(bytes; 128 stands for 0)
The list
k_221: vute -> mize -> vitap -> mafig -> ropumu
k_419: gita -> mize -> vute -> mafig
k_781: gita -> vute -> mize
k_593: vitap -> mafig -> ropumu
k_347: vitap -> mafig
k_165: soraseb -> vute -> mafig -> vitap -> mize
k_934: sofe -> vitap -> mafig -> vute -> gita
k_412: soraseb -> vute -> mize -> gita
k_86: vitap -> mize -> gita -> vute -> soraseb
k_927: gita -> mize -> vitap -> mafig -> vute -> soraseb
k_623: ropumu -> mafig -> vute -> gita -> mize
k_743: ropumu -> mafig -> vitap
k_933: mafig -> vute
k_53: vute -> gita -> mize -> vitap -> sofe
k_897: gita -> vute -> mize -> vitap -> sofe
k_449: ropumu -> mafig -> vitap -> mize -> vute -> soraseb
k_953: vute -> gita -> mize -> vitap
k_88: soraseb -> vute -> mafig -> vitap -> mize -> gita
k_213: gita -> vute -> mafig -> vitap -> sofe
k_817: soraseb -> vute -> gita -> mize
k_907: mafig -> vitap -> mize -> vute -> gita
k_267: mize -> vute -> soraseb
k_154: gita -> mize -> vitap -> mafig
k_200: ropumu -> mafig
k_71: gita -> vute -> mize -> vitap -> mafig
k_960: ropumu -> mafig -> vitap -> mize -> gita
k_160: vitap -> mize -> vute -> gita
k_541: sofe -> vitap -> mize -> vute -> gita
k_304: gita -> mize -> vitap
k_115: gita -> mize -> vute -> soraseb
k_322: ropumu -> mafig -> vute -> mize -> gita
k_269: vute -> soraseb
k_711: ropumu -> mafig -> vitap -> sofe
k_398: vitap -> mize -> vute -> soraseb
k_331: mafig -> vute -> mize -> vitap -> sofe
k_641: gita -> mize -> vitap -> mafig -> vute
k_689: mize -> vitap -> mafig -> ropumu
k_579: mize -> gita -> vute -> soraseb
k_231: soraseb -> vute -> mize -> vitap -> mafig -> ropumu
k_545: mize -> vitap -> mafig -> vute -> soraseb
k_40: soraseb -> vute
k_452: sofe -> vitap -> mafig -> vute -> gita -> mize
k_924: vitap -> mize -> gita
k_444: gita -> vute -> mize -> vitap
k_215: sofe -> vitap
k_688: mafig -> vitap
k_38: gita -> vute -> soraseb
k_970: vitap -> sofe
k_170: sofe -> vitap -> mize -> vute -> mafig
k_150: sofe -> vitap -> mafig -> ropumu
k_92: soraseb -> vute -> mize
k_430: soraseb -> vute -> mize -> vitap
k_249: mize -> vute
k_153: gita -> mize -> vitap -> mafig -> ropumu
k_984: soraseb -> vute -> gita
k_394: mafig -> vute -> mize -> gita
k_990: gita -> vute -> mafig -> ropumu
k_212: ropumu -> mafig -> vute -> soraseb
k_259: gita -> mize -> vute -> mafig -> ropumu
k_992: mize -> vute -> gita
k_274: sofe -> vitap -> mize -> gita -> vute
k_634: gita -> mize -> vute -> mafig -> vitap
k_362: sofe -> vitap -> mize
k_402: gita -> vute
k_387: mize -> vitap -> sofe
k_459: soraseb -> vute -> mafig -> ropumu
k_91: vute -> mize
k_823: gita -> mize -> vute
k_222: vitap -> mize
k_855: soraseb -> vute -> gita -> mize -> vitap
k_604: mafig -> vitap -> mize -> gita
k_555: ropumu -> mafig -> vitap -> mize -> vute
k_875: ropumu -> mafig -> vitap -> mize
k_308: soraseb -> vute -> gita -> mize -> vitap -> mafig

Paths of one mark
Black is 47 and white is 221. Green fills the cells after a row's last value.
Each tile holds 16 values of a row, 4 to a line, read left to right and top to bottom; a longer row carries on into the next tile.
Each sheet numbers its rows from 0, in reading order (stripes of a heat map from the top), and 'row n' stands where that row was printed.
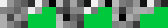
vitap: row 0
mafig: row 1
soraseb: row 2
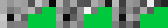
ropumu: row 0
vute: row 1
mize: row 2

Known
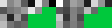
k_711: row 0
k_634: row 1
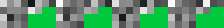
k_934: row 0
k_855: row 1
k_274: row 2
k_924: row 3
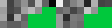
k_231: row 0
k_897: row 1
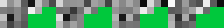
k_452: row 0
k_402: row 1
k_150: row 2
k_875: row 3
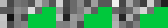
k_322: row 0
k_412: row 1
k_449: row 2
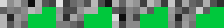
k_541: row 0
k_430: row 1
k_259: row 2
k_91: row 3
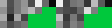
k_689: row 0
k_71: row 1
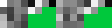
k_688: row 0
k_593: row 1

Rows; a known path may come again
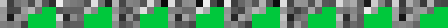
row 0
k_92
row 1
k_953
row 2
k_221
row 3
k_387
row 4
k_430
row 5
k_781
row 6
k_452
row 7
k_267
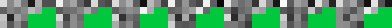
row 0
k_541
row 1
k_160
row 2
k_934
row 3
k_875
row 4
k_308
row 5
k_634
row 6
k_970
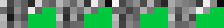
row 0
k_394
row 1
k_153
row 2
k_444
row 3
k_593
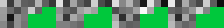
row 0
k_91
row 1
k_398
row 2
k_711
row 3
k_449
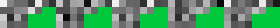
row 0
k_960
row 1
k_419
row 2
k_924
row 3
k_231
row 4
k_222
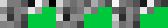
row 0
k_347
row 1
k_817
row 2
k_604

